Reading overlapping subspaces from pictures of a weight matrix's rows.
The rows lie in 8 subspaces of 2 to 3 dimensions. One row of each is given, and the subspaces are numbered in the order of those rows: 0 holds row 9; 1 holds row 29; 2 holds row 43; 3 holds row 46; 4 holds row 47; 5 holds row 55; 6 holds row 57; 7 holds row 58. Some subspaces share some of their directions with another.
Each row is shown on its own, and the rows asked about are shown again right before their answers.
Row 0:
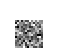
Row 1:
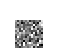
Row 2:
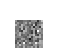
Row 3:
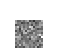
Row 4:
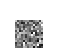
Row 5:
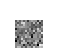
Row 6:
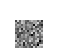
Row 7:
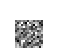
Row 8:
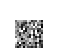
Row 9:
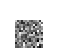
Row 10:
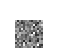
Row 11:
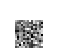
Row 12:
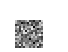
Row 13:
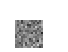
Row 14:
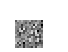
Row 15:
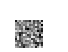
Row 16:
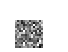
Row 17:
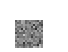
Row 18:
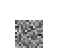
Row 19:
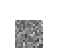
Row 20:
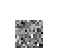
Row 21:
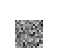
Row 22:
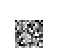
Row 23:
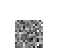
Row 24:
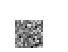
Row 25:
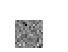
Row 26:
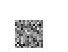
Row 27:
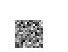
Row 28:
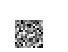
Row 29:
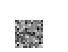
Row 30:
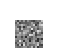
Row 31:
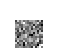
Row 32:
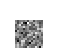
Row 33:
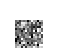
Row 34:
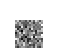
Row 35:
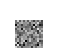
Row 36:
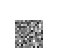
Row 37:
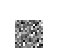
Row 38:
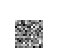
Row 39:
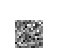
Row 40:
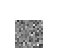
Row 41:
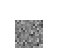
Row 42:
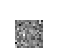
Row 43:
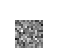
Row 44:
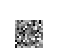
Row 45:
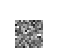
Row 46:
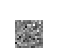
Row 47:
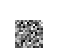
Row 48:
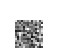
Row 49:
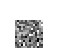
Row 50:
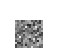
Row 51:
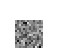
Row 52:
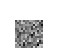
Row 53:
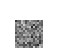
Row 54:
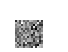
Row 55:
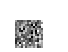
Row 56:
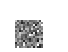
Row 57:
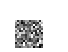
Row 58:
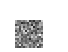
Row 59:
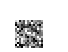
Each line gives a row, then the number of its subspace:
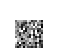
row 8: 5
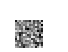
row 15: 0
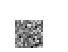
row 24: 3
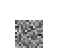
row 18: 7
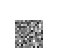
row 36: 6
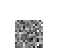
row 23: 0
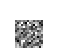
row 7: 4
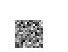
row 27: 4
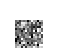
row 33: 5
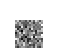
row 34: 2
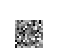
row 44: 3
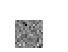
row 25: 4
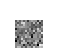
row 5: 5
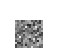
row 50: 3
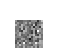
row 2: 5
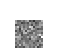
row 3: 7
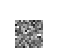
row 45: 7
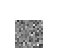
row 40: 2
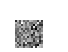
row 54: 6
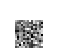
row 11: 0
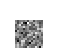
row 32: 4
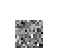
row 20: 5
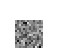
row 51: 4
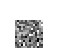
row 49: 6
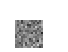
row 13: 3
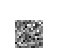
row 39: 3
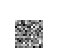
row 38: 6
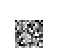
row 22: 3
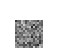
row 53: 6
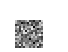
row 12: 7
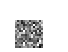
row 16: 6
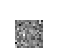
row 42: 3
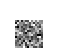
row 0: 7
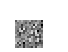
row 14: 5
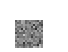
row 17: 6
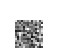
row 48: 0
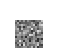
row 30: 6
